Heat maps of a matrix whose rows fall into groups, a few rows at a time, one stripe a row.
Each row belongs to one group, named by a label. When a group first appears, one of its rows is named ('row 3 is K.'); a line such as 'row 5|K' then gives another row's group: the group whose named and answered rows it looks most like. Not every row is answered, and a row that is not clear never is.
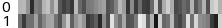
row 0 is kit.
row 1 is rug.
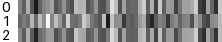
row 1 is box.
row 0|rug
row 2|rug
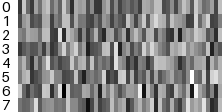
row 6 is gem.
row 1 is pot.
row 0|pot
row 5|kit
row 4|kit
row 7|rug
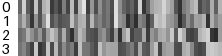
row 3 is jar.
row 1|kit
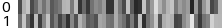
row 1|jar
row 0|pot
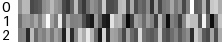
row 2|box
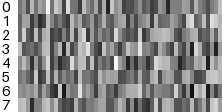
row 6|gem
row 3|gem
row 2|jar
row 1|kit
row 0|box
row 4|kit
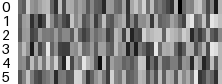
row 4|box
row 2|pot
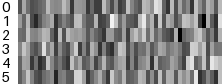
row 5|rug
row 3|kit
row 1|rug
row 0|pot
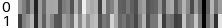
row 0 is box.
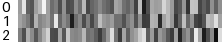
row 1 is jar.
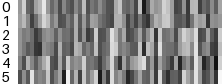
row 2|rug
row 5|box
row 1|kit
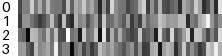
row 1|pot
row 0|box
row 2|box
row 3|jar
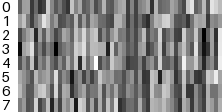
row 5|jar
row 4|box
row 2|box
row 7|jar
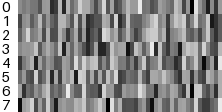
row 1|pot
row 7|box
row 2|pot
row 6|gem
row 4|box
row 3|rug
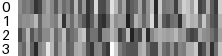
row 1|rug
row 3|rug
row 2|pot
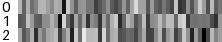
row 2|box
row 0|gem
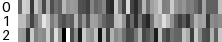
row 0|pot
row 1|kit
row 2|box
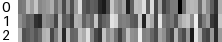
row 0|rug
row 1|rug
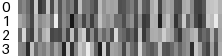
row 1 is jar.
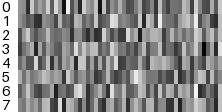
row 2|pot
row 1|rug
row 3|box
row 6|rug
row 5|gem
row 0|box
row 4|jar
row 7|gem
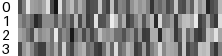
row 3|pot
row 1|rug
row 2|jar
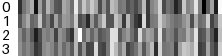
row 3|rug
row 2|rug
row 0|box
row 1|pot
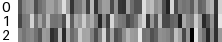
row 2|gem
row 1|box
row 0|pot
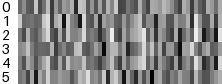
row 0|jar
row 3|rug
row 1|gem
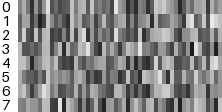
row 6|kit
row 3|gem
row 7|gem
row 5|pot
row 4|kit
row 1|kit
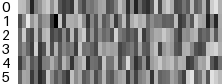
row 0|kit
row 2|jar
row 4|pot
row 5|kit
